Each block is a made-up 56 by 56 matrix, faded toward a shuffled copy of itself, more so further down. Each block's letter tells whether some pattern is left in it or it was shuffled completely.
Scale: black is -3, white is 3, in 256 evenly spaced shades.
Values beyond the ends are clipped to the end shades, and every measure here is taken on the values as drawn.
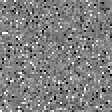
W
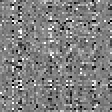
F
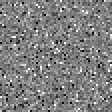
W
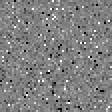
W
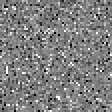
W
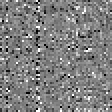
F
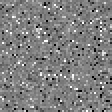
W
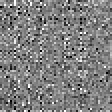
F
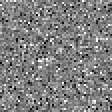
W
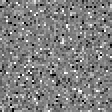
W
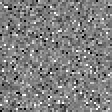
W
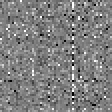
F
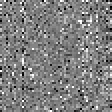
F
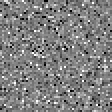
W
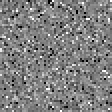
W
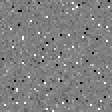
W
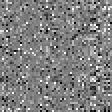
F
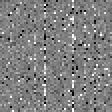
F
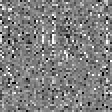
F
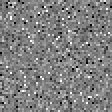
W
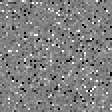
W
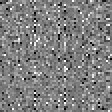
F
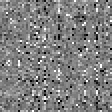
F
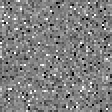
W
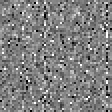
F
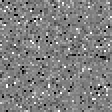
W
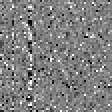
F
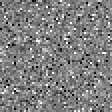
W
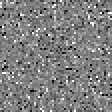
W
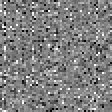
F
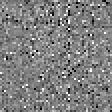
F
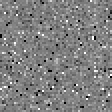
W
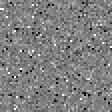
W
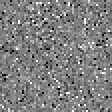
W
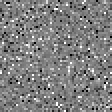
W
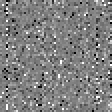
F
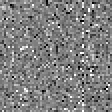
F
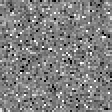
W
